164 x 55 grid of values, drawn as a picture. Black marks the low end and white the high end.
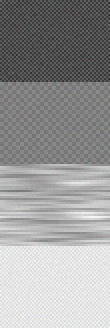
It is made of 4 by 1 panels. Panel 1,1: low, checkered. Panel 2,1: middling, checkered, faint in contrast. Panel 3,1: high, streaked across. Panel 4,1: very high, checkered, faint in contrast.
